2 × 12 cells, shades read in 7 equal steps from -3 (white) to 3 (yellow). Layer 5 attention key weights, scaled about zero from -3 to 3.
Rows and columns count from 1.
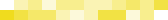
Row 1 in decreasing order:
2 1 0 0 0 0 0 -1 -1 -1 -2 -3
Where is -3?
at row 1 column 1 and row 2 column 12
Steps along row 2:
down down same down down up up same down up down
